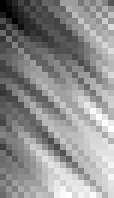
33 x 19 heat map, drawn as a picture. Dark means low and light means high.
The field climbs toward the bottom right. The top left is the ninth with the lowest average. Neither half mirrors the other. The grain runs diagonally down to the right.
